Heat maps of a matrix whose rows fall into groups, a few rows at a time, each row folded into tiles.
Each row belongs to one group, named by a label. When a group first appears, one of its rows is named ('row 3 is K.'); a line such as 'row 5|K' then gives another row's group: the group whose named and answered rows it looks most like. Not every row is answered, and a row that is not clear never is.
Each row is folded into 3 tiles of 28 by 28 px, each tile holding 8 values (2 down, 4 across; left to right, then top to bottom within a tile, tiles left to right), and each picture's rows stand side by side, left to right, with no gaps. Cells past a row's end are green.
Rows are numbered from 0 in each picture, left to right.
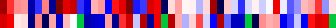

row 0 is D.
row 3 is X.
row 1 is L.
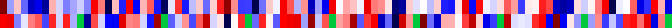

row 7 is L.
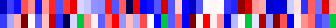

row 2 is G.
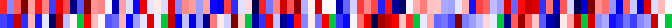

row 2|D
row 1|D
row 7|D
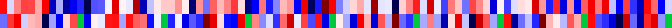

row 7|D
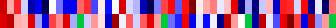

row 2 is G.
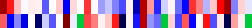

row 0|D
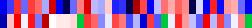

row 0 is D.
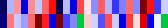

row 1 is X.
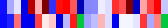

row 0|L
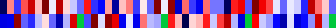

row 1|G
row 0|L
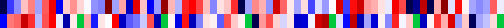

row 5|G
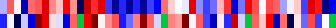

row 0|L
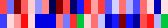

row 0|X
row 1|D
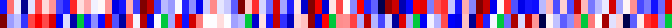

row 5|X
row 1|X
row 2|G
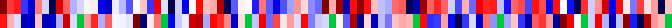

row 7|D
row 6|D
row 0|D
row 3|G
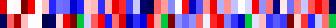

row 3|L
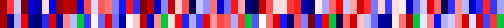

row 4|X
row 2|L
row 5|L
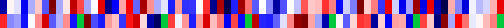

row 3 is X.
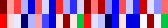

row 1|D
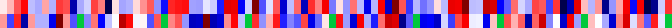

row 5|L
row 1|L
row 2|D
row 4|X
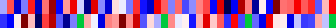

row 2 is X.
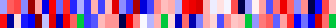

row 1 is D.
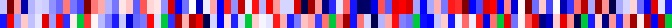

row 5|L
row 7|L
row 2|G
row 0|L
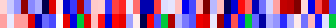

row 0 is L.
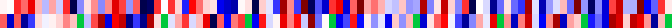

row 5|X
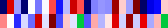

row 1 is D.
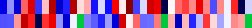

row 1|L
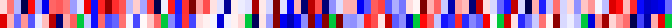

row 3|X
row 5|D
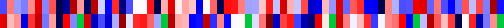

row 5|G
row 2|D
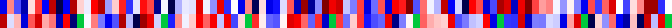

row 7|X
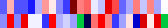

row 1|X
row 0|G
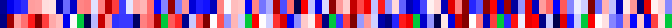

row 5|L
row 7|D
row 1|X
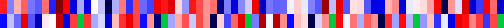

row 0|X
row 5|L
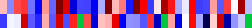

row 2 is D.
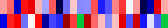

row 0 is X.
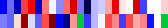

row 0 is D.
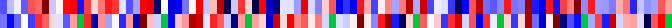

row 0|L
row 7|G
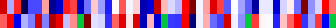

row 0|L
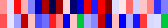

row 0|X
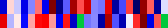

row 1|X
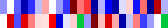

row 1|G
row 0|G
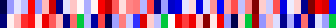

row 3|D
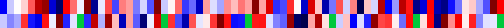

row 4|L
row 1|G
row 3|D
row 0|L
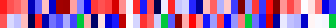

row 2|G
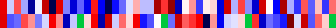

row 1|G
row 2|G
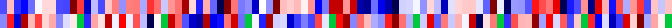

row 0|G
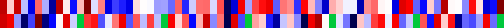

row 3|D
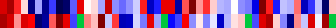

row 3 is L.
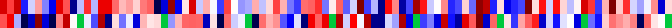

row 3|X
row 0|D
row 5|X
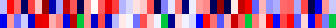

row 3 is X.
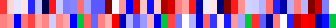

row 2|D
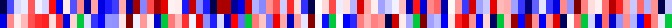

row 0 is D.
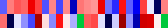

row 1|D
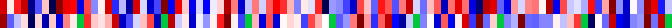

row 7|X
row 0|D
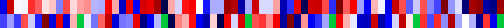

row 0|L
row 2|X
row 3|D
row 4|D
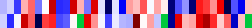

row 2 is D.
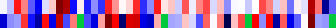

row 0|X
